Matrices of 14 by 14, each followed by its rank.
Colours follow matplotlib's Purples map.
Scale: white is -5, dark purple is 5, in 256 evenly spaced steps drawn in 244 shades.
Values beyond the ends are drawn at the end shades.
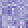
three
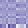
one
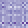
two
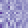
two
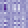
two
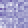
three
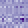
two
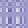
one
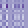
one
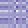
one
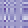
one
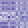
two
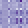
two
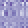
two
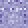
three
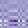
one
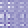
two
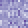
three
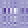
one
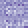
three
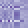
two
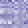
three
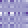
one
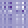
one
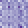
two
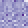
three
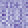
three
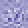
three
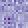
three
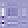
one
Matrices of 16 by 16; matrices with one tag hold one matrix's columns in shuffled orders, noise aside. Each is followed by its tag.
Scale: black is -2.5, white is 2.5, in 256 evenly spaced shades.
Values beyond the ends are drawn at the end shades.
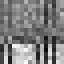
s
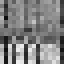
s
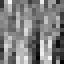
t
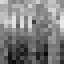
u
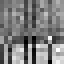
s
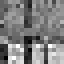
s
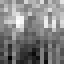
u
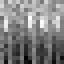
u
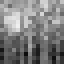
u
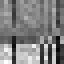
s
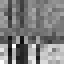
s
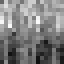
u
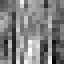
t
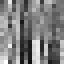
t
